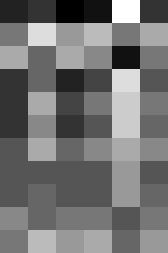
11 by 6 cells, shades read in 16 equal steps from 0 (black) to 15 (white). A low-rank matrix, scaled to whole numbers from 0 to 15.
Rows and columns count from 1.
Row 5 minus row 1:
1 7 4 6 -3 4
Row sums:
24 57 42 33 43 37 47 34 36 40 52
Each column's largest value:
10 13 10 11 15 10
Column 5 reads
15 7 1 13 12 12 10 9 9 5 6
